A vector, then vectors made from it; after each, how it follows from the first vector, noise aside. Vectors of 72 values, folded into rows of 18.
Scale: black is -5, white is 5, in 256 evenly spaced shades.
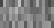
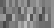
wrapped around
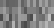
wrapped around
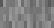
shrunk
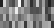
scaled up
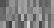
wrapped around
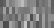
wrapped around
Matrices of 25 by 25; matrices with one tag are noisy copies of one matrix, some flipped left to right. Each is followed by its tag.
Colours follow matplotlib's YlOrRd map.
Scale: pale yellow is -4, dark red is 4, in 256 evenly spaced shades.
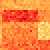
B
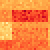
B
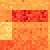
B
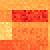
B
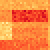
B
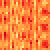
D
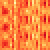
D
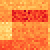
B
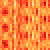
D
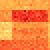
B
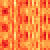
D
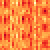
D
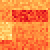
B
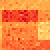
B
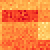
B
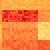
B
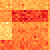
B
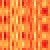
D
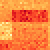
B
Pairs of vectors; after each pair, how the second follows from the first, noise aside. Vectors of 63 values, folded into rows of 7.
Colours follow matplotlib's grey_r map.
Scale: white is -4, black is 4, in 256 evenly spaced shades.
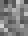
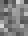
copied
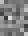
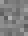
shrunk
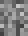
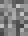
copied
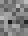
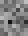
copied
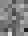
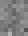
shrunk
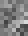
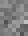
shrunk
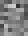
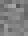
shrunk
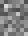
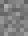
shrunk
